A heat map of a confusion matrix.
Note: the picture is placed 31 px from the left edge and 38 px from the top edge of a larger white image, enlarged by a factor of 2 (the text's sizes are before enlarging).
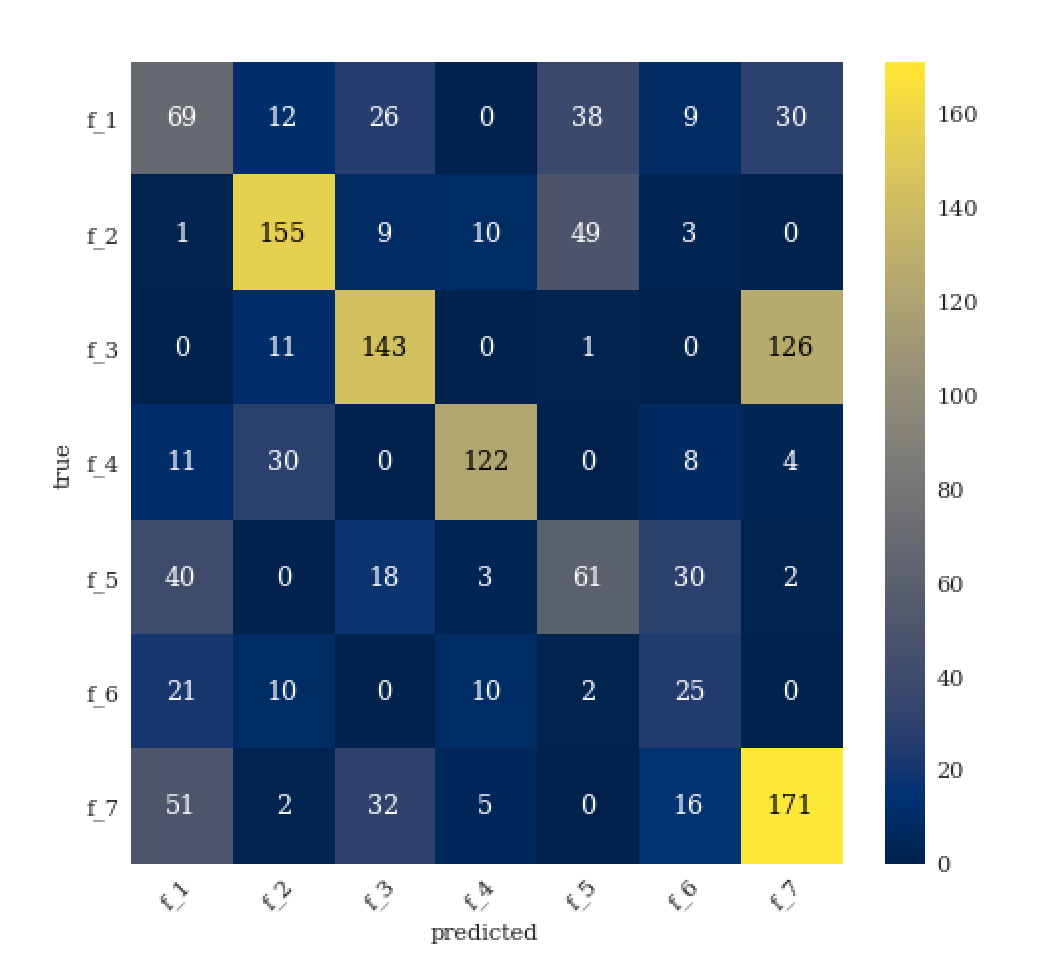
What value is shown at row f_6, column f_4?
10
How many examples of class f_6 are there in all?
68
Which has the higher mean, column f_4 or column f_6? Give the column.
f_4
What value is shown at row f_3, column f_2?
11
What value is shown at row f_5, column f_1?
40
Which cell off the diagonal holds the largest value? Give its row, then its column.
f_3, f_7
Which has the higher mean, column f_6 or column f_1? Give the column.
f_1
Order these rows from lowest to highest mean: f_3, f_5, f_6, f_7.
f_6, f_5, f_7, f_3
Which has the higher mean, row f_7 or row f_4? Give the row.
f_7
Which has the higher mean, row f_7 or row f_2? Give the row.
f_7
